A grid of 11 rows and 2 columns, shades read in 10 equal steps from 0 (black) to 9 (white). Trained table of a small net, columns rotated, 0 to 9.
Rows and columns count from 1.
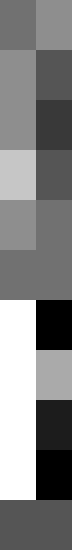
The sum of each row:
9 8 7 10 9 8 9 15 10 9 6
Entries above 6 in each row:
0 0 0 1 0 0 1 1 1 1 0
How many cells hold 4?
4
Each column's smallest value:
3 0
